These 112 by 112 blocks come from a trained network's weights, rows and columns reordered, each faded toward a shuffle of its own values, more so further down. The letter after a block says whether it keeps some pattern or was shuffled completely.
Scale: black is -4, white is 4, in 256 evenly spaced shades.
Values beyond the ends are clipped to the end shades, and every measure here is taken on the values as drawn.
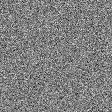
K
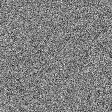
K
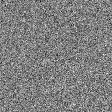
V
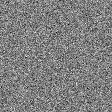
K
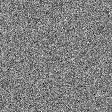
K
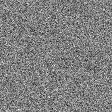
K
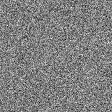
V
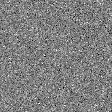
V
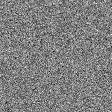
K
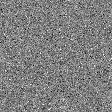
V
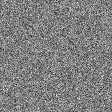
K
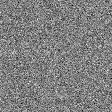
V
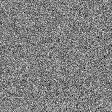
V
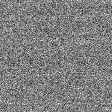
V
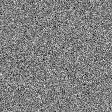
K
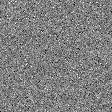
V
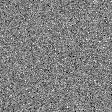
K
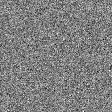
V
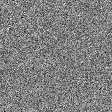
K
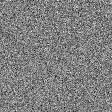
K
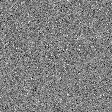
K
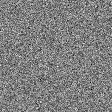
K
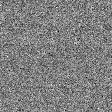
V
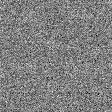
V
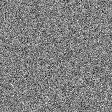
K
